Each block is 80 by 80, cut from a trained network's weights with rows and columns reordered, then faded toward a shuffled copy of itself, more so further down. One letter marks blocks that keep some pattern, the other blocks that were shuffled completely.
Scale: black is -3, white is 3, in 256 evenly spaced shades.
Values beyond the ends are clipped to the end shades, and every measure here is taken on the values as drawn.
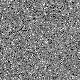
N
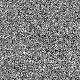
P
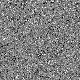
N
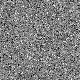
N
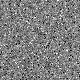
N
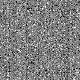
P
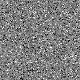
P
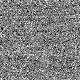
P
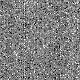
P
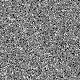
N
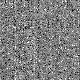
P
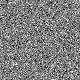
N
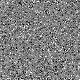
P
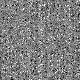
P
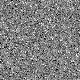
N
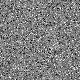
N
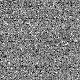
P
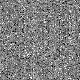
P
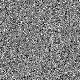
P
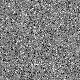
N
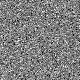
N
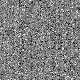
P
